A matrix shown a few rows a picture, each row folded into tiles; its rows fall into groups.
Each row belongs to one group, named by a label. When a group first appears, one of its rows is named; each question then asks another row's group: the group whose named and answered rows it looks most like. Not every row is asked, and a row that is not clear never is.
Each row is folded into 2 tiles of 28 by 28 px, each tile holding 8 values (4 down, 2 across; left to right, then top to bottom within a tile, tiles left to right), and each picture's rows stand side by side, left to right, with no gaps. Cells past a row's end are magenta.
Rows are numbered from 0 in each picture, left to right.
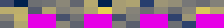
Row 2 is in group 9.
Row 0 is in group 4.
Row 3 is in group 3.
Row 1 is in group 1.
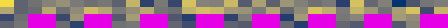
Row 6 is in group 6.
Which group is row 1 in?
3
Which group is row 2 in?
6
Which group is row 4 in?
1
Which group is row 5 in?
3
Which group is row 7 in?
4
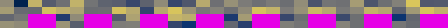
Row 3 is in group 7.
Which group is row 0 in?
1
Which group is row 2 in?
4
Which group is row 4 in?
3
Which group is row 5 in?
3
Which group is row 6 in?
3
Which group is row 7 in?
3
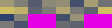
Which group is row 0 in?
9
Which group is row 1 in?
1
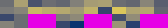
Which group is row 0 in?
3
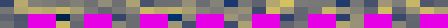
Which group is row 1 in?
9
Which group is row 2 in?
3
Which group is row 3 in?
9
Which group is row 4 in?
4
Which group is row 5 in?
1
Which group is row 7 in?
3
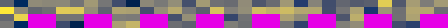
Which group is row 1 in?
7
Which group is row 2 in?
4
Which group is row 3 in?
1
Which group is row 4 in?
3
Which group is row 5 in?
7
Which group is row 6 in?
4
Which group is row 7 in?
6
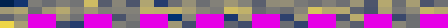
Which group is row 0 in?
4
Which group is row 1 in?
7
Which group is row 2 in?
1
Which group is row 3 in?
9
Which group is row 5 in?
3
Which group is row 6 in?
9
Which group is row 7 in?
3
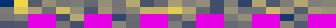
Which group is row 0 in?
6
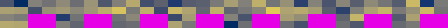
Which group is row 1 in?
1
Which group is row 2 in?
6
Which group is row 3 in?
4
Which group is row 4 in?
1
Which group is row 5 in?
7
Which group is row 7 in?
6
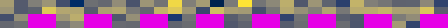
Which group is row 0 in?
1
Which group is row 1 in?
4
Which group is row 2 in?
1
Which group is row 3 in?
1
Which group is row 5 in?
1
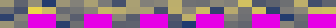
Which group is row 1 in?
1
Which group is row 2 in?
6
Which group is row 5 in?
3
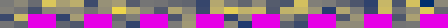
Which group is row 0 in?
9
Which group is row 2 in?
7
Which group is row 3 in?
4
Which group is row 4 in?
7
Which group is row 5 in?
6
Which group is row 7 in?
6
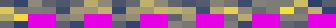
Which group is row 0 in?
7
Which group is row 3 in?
4
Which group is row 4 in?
7
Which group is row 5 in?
6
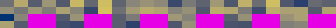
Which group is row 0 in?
9
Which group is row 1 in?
9
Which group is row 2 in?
3
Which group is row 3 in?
4
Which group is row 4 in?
9
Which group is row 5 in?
4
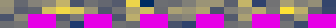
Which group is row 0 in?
1
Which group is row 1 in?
7
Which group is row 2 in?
6
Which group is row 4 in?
6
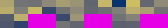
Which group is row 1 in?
9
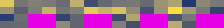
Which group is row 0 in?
1
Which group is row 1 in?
3
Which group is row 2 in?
9
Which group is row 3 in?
7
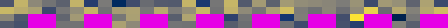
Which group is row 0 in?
6
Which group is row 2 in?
4
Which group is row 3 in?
6
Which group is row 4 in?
1
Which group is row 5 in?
9
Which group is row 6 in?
6
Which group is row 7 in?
1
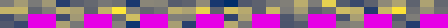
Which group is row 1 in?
4
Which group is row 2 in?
7
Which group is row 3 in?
7
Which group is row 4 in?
4
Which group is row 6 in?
4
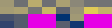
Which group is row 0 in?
1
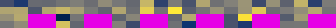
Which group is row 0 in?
4
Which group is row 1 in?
9
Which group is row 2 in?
7
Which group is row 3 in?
7
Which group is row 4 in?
6
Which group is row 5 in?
6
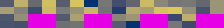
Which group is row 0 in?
9
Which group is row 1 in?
6
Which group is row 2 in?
3
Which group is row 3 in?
9
